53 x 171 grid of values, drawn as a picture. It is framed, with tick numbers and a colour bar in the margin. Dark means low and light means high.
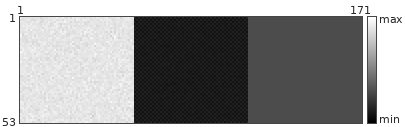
It is made of 1 by 3 panels. Panel 1,1: very high, fine-grained, faint in contrast. Panel 1,2: very low, checkered, faint in contrast. Panel 1,3: low, flat.
